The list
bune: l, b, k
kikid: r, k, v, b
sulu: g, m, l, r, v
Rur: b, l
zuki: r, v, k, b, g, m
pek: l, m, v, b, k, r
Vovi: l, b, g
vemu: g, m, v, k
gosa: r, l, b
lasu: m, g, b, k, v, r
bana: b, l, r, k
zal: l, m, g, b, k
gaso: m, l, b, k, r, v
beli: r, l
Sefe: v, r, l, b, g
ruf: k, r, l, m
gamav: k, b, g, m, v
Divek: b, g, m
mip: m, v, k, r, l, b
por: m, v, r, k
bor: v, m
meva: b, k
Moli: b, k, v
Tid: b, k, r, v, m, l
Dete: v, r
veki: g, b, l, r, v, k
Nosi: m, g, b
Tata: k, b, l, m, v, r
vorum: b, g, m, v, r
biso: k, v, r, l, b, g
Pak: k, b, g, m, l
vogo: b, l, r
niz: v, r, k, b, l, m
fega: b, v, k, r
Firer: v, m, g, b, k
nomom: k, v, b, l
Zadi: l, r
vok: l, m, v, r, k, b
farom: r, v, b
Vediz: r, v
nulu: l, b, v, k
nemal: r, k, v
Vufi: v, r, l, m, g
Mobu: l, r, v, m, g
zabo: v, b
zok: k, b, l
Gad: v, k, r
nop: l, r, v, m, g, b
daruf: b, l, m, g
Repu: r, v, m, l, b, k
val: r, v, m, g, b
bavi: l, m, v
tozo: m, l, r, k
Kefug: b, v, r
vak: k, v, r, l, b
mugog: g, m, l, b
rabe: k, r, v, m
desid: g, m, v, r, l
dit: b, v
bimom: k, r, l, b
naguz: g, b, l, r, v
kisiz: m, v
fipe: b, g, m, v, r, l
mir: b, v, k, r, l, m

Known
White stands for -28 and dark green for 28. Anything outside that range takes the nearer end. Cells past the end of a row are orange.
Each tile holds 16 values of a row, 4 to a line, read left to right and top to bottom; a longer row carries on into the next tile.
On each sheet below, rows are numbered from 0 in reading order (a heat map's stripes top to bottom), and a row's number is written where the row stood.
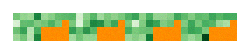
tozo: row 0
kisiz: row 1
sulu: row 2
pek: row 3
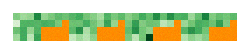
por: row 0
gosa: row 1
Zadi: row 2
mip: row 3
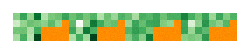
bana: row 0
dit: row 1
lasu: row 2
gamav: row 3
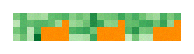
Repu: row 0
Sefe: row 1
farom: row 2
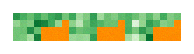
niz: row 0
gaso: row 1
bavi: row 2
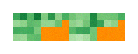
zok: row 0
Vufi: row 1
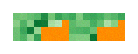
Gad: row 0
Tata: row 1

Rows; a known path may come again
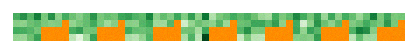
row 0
Pak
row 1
Mobu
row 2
biso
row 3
bana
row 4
farom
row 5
gamav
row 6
Nosi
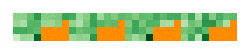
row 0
daruf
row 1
gaso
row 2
pek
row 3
Firer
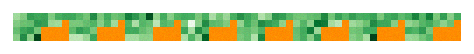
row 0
Kefug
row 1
vok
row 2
bimom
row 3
Moli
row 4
zuki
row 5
Gad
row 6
mir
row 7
nomom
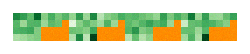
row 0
vak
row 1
meva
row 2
val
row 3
veki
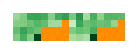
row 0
vogo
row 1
nulu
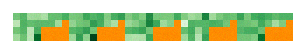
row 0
Repu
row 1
fega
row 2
Sefe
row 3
por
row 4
Tata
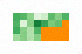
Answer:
Vediz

